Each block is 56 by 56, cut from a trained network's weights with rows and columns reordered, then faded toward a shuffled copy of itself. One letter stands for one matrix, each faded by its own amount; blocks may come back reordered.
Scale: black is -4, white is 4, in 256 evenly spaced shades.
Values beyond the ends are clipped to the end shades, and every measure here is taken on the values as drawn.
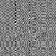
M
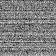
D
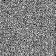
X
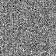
X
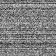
D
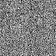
X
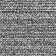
D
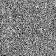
X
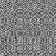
M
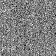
X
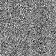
X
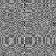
M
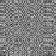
M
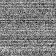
D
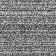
D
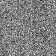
X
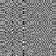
M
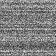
D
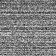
D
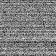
D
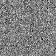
X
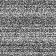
D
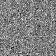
X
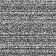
D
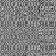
M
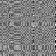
M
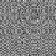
M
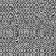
M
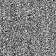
X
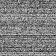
D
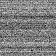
D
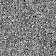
X
